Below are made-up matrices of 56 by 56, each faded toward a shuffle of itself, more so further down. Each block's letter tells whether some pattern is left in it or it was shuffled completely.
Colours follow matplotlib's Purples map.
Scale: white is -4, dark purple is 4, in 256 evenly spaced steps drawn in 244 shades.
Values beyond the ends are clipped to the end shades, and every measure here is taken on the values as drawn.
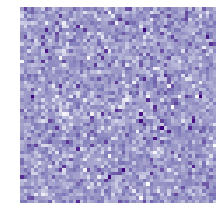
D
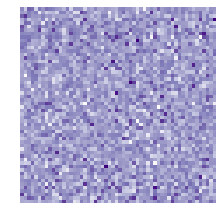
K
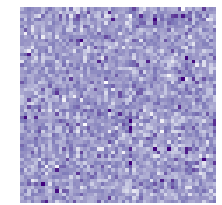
K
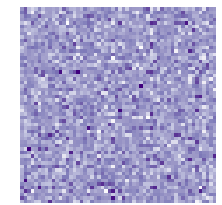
K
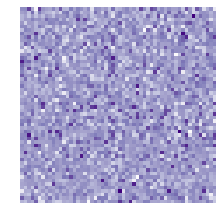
K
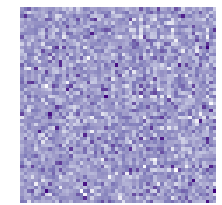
K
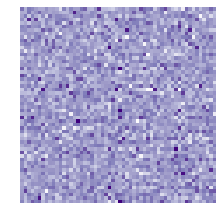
K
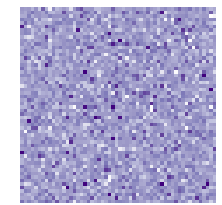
D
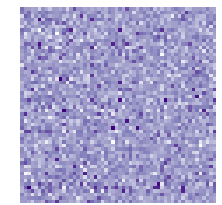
K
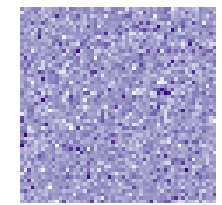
K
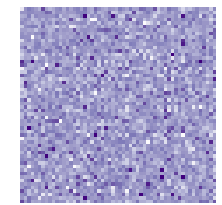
K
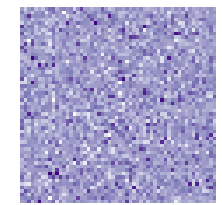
K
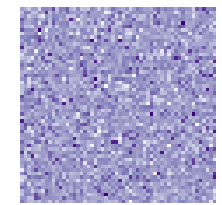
K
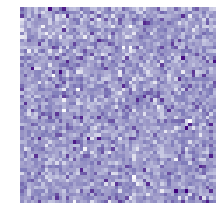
K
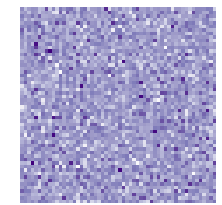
K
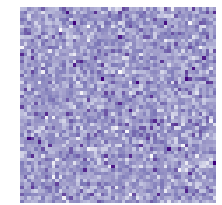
D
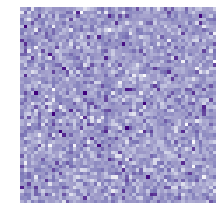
D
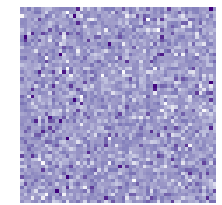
D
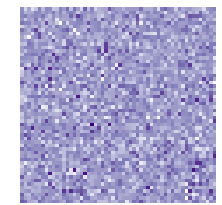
D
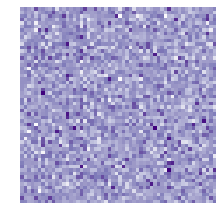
K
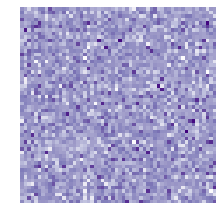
K
